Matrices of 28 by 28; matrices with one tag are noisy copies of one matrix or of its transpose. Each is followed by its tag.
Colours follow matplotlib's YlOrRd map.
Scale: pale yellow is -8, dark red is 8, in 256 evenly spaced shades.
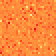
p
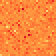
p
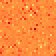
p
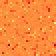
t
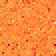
t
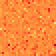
t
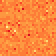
p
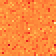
t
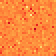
p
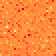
p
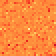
t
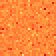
t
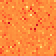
p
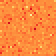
p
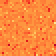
t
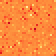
p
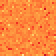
t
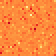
p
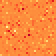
p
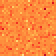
t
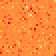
p
